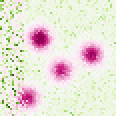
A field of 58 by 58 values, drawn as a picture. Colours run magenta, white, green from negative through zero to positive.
Histogram: skewed, a long tail of low values. Mirror symmetry: none. Seam: vertical, 20% of the way across, the right part calmer. Dips: four. Slope: none. Average level on the scale: 50%.
